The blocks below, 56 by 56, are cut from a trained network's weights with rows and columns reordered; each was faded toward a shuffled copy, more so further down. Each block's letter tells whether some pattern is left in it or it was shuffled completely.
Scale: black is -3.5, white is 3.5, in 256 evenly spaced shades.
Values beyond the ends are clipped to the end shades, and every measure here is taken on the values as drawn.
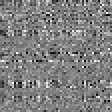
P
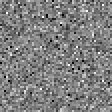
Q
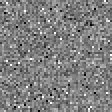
Q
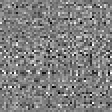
P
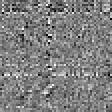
P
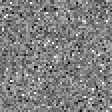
Q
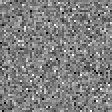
Q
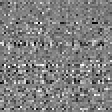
P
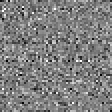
P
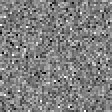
Q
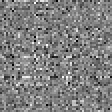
P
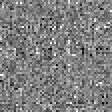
P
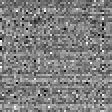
P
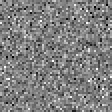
Q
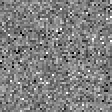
Q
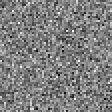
Q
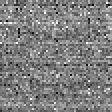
P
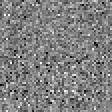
P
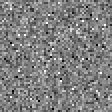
Q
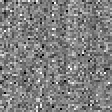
P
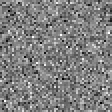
Q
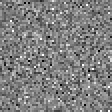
Q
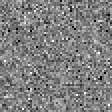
Q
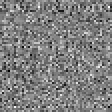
P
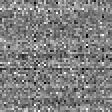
P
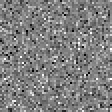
Q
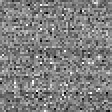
P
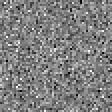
Q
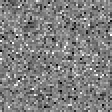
Q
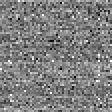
P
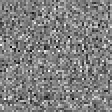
P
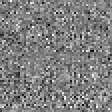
P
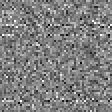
P
